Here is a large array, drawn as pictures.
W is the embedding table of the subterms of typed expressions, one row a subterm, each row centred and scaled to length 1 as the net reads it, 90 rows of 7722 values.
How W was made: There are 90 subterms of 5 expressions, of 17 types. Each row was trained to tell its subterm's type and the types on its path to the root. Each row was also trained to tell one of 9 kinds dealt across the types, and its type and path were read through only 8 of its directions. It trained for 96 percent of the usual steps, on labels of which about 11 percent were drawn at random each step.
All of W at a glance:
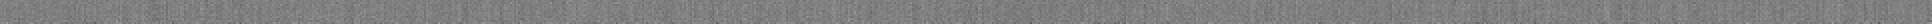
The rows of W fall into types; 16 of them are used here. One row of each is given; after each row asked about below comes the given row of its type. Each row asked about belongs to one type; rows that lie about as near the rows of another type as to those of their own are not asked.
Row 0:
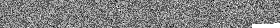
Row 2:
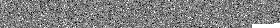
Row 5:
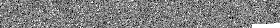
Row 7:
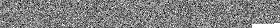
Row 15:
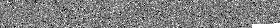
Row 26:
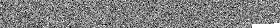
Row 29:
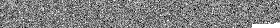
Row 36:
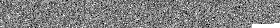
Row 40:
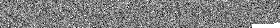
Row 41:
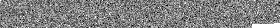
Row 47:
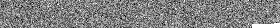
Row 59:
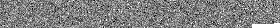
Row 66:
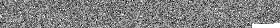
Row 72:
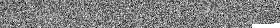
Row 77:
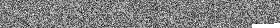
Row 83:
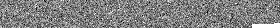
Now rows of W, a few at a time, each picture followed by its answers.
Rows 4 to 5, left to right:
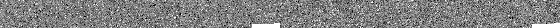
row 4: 40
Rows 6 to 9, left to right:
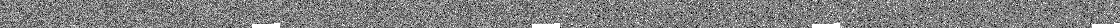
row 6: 59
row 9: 7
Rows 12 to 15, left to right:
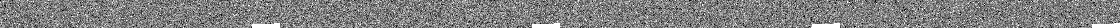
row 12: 47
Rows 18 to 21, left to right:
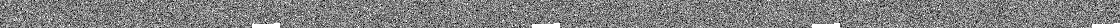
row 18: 66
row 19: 0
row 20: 59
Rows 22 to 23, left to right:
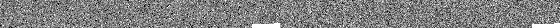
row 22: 72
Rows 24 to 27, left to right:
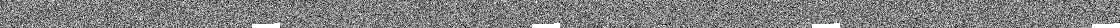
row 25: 77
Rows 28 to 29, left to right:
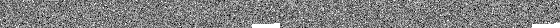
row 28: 72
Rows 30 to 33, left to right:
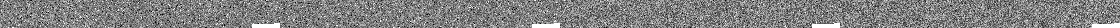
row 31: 26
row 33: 36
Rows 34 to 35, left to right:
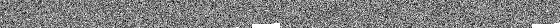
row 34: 72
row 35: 59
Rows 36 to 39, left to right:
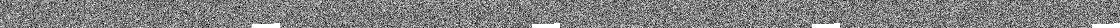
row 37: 40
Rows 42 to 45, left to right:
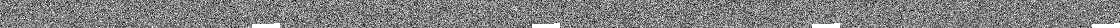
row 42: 41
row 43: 83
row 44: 47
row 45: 77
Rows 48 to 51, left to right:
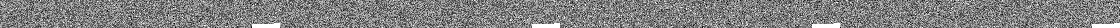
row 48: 2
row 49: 47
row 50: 41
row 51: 47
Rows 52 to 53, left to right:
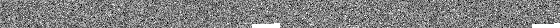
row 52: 26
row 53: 77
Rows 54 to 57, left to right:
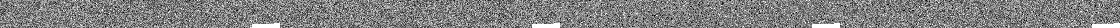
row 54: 36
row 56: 77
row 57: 41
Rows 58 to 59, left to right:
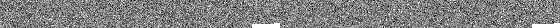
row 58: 47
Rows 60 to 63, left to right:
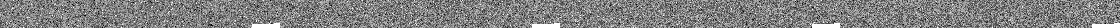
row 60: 0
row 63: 77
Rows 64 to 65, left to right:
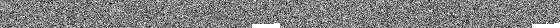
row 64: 2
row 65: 59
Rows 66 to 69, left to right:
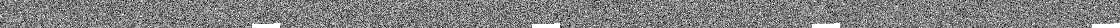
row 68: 5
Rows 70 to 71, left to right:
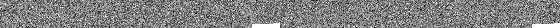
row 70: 41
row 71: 72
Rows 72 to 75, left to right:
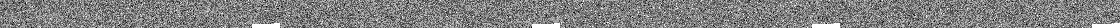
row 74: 36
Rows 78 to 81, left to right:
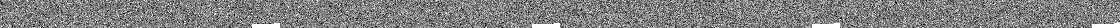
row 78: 59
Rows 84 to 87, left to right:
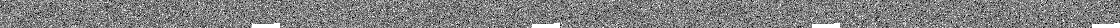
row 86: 29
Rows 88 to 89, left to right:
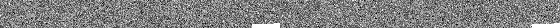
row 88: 0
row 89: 26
